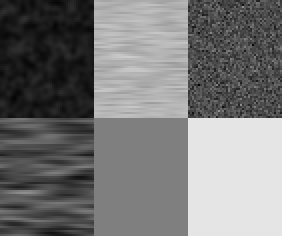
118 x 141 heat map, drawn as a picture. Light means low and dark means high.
The table splits into 2 rows of 3 panels. Panel 1,1: very high, blotchy, faint in contrast. Panel 1,2: low, streaked across, faint in contrast. Panel 1,3: high, fine-grained. Panel 2,1: high, streaked across. Panel 2,2: middling, flat. Panel 2,3: very low, flat.
